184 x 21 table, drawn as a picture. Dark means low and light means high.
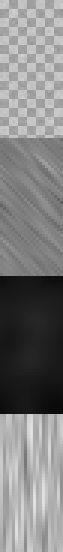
It is made of 4 by 1 panels. Panel 1,1: high, checkered. Panel 2,1: middling, slanting down to the right, faint in contrast. Panel 3,1: very low, smooth, faint in contrast. Panel 4,1: high, streaked downward.
